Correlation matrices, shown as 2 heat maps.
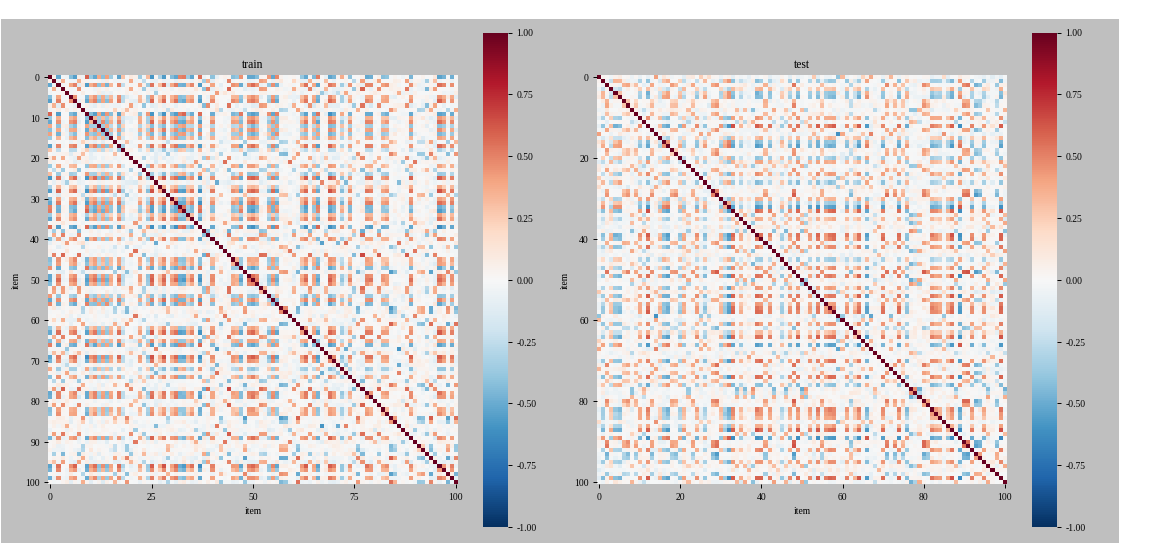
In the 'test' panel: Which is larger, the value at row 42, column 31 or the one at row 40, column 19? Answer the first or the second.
the second
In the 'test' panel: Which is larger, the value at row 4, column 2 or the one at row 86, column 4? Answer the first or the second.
the first
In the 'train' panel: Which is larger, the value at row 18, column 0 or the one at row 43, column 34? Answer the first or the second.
the first
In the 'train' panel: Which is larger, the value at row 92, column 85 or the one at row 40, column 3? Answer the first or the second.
the second
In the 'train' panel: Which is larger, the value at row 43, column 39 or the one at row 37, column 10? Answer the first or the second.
the first
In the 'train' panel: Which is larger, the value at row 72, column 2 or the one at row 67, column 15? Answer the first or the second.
the second
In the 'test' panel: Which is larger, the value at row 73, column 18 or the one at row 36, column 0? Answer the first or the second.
the first
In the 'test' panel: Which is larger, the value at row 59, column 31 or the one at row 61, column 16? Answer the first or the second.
the first
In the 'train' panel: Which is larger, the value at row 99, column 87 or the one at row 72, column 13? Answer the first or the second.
the first
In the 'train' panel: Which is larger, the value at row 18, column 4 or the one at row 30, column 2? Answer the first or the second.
the second
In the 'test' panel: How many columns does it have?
101
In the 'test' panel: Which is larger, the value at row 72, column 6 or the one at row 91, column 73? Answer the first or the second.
the second
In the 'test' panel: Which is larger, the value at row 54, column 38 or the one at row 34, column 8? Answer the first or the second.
the second
